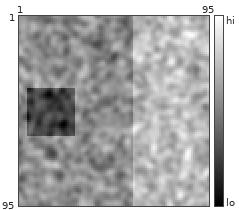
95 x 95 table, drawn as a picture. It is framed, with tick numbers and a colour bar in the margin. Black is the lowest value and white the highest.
On average the colour sits 60% of the way up the scale. There are no regular stripes. In the middle left lies a patch that is lower than the rest. Values change most from cell to cell in the middle left. The ninth with the lowest average is the middle left. A vertical seam about 60% of the way across splits the table, and the right part is higher.
